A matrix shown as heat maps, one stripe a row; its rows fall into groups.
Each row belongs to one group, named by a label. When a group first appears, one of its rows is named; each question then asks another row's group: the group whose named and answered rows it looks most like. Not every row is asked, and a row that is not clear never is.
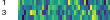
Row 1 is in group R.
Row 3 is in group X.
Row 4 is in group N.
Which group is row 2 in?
N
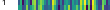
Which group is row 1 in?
X
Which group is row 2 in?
X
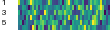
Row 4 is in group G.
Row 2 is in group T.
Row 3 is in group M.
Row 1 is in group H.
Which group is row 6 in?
X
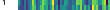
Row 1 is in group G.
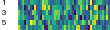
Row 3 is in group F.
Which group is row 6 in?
N
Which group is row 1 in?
T
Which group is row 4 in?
F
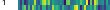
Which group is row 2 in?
R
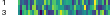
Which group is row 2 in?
R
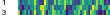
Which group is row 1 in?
M
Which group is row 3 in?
R
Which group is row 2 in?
G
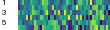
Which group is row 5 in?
N
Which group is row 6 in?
F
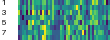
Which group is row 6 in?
T
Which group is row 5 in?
H
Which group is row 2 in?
R
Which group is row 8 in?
T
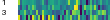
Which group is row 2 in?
R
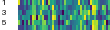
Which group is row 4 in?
X
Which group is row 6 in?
G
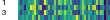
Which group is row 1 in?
M
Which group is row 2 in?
X
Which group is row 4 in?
X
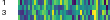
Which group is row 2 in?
H
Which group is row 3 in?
G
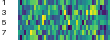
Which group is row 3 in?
N
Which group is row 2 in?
N
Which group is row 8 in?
M
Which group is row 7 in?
X
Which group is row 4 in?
T
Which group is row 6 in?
N
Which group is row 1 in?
M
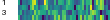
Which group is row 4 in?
M
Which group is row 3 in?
N
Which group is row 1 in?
M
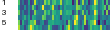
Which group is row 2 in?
G
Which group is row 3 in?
F
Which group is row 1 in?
F
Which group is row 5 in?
R
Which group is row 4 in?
R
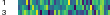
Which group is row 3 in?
M
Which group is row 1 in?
G
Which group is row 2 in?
T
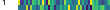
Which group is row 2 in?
G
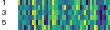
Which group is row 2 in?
N
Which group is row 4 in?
N
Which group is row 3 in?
R
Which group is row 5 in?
X
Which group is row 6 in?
F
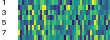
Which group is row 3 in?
H
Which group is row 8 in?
F
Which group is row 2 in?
T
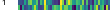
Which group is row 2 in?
F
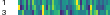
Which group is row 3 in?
F
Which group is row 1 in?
R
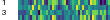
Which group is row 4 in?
X
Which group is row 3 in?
G
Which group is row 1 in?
N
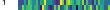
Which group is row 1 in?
T
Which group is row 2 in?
M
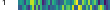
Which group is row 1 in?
X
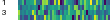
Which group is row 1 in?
M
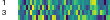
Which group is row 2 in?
H
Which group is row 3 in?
G
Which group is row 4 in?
X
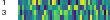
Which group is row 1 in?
X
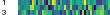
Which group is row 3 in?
T
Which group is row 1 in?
X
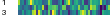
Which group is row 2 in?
N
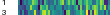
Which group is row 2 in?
G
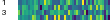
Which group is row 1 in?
T
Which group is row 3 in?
R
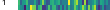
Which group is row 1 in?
R
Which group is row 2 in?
X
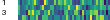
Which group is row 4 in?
T
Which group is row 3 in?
H
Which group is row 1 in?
M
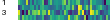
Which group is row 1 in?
N
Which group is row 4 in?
R
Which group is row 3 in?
H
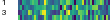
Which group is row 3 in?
T
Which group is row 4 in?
F
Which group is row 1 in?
T
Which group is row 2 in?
N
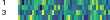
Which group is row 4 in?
H
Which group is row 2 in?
M
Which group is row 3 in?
G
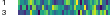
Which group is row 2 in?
R
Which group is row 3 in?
G
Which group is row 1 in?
H
